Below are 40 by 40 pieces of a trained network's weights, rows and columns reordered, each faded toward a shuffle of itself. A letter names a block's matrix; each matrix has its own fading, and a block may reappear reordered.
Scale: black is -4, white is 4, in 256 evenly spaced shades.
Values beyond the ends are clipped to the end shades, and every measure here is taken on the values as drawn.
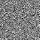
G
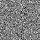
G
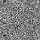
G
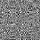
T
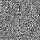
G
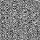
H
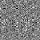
T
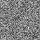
H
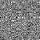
T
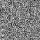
H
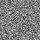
G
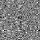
T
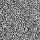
H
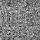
H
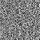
H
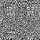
T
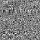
T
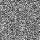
H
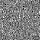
G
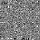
T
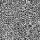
H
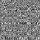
T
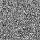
H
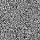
H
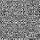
T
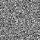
G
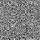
T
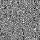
G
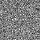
G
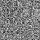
H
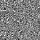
G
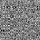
T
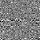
T
